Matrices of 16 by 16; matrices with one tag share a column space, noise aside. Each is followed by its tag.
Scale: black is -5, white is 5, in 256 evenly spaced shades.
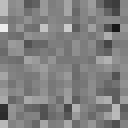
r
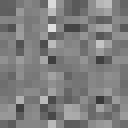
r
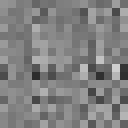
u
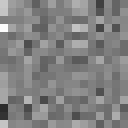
r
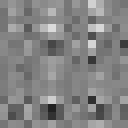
r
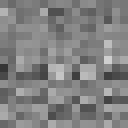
u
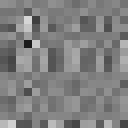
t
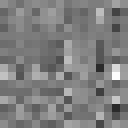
u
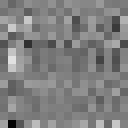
t
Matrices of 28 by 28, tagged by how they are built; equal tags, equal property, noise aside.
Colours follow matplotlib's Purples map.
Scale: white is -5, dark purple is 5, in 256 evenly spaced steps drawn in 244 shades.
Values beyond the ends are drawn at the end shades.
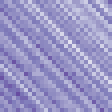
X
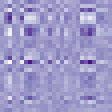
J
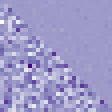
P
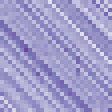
X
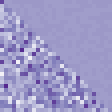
P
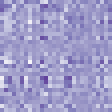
J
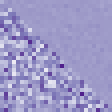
P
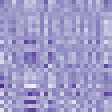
J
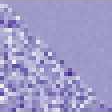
P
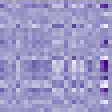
J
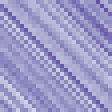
X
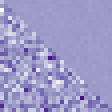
P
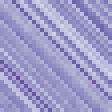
X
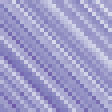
X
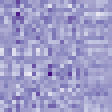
J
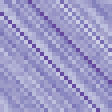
X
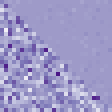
P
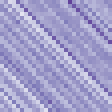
X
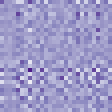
J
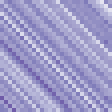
X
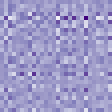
J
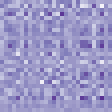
J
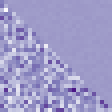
P
